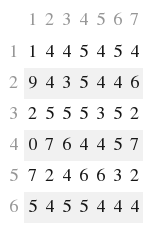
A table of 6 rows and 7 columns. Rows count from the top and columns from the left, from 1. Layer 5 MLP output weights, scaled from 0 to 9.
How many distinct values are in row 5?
5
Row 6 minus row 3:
3 -1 0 0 1 -1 2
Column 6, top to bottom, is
5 4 5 5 3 4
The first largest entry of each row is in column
4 1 2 2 1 1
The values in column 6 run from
3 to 5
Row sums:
27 35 27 33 30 31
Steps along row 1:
up same up down up down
